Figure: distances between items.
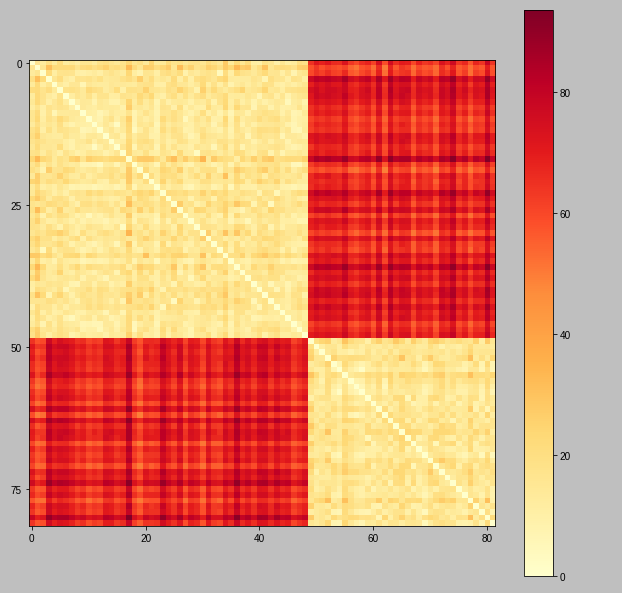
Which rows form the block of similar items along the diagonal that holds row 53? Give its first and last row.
49 to 81
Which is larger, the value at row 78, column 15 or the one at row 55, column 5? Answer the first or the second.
the second
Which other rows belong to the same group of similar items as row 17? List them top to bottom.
0, 1, 2, 3, 4, 5, 6, 7, 8, 9, 10, 11, 12, 13, 14, 15, 16, 18, 19, 20, 21, 22, 23, 24, 25, 26, 27, 28, 29, 30, 31, 32, 33, 34, 35, 36, 37, 38, 39, 40, 41, 42, 43, 44, 45, 46, 47, 48
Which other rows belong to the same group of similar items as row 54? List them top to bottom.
49, 50, 51, 52, 53, 55, 56, 57, 58, 59, 60, 61, 62, 63, 64, 65, 66, 67, 68, 69, 70, 71, 72, 73, 74, 75, 76, 77, 78, 79, 80, 81
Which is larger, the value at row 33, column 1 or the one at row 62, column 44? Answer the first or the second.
the second
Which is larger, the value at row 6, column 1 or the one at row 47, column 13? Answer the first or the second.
the first
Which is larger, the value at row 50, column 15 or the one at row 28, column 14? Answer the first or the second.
the first
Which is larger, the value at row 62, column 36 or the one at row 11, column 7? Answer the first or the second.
the first
